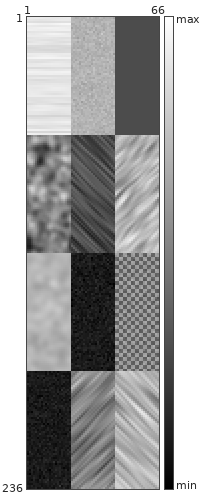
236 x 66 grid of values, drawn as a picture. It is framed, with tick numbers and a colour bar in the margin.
It is made of 4 by 3 panels. Panel 1,1: very high, streaked across, faint in contrast. Panel 1,2: high, fine-grained, faint in contrast. Panel 1,3: low, flat. Panel 2,1: middling, blotchy, strong in contrast. Panel 2,2: low, slanting down to the right. Panel 2,3: high, slanting up to the right. Panel 3,1: high, blotchy, faint in contrast. Panel 3,2: very low, fine-grained, faint in contrast. Panel 3,3: middling, checkered, strong in contrast. Panel 4,1: very low, fine-grained, faint in contrast. Panel 4,2: middling, slanting up to the right. Panel 4,3: high, slanting down to the right.
